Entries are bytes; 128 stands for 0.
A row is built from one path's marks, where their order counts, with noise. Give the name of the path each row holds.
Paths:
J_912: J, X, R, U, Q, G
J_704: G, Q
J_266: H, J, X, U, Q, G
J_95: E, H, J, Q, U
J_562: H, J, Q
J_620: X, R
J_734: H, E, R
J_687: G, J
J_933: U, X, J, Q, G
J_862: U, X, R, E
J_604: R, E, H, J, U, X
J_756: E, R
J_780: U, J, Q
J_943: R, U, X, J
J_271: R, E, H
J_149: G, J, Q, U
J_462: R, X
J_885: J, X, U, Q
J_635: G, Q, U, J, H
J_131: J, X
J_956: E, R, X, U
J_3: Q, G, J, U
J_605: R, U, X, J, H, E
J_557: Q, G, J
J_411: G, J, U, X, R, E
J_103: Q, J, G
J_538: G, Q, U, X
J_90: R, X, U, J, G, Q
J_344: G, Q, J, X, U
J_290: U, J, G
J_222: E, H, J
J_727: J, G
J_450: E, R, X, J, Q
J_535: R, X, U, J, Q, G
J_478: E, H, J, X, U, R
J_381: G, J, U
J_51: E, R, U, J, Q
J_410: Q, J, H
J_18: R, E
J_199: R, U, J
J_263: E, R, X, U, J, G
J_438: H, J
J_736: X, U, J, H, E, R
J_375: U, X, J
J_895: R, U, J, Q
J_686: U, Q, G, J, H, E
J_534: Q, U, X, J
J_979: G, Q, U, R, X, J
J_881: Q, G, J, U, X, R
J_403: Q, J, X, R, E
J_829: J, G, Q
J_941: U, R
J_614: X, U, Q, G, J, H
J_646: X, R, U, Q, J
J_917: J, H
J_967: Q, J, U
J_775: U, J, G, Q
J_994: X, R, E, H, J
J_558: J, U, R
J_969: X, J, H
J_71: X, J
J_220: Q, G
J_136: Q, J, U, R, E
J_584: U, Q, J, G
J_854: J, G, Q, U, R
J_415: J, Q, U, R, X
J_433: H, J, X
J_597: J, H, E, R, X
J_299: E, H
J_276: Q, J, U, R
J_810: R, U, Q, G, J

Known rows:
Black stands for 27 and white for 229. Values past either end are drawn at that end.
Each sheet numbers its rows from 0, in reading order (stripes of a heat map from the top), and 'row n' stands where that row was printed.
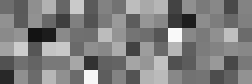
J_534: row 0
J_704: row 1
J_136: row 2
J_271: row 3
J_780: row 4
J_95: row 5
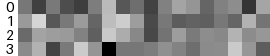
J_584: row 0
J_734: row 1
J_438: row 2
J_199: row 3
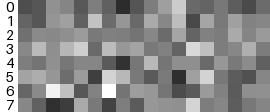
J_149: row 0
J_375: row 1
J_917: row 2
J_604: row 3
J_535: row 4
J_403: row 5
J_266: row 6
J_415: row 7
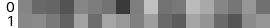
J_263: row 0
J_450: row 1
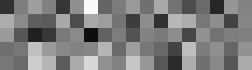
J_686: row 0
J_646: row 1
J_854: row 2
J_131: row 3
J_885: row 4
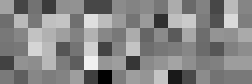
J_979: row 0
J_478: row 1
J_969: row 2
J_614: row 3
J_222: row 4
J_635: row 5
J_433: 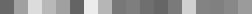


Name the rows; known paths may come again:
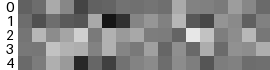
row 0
J_687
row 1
J_775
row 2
J_604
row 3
J_969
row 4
J_557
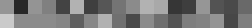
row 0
J_538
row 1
J_620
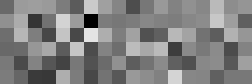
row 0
J_438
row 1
J_199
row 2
J_597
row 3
J_534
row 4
J_829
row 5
J_415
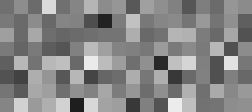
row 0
J_299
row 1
J_535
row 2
J_411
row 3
J_967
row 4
J_478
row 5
J_933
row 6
J_71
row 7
J_994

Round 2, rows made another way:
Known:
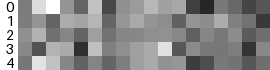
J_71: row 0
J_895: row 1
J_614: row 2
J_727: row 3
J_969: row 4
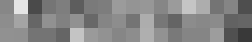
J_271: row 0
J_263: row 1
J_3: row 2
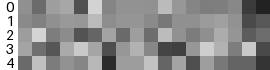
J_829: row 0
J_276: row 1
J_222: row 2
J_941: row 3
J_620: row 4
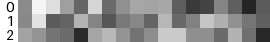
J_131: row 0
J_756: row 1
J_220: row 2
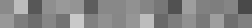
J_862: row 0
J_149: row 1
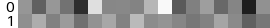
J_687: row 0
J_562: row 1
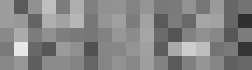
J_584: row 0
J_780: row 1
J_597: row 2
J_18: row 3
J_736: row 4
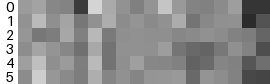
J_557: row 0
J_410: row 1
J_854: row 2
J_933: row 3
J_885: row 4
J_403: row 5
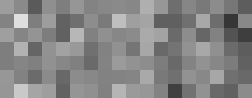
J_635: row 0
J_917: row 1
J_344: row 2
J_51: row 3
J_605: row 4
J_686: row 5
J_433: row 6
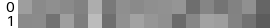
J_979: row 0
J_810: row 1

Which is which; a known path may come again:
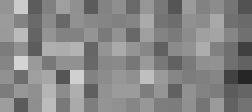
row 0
J_956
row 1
J_686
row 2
J_95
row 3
J_895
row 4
J_450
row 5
J_829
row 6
J_646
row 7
J_584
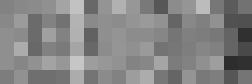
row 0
J_558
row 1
J_881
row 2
J_90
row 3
J_535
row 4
J_967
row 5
J_411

